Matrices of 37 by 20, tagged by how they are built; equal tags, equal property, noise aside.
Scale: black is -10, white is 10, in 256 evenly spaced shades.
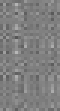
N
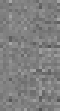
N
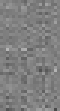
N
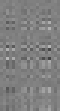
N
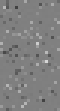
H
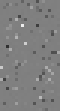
H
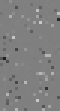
H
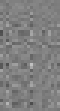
N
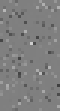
H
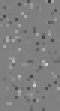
H
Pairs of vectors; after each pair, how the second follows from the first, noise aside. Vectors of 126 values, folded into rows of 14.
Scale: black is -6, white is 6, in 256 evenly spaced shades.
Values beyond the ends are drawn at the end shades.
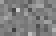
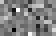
scaled up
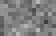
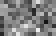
scaled up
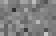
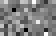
scaled up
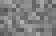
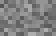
shuffled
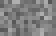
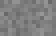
shrunk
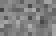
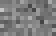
sign-scrambled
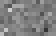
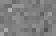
shrunk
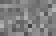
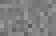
shrunk
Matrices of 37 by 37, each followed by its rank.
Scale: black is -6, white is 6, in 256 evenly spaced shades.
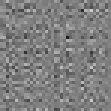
five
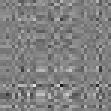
three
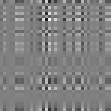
one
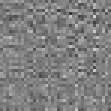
five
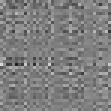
three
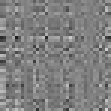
three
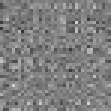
five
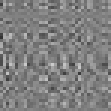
three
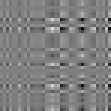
one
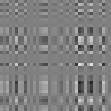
one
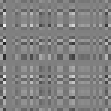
one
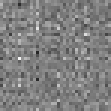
five
